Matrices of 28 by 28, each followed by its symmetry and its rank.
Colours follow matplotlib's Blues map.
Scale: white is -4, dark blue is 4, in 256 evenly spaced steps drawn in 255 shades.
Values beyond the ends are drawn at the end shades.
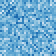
symmetric, full rank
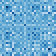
symmetric, rank three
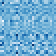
neither, rank three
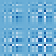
symmetric, rank one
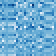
neither, rank three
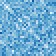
symmetric, full rank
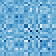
symmetric, rank three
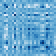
symmetric, rank three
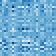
neither, rank three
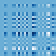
symmetric, rank one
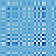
symmetric, rank one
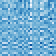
neither, rank three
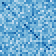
symmetric, full rank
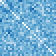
symmetric, full rank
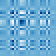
symmetric, rank one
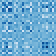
symmetric, rank three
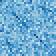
symmetric, full rank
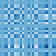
symmetric, rank one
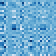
neither, rank three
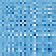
symmetric, rank three
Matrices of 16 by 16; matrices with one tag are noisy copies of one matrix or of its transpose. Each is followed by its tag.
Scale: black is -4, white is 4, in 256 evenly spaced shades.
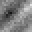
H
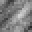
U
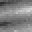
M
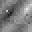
H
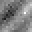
H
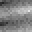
M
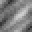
U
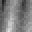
M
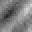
H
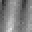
M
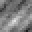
U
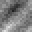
H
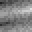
M
